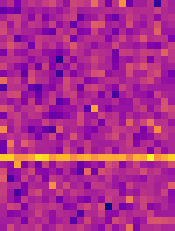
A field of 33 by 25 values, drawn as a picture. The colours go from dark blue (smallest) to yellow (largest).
Slope: none. Histogram: skewed, a long tail of high values. Average level on the scale: 40%. Odd lines: row 23.
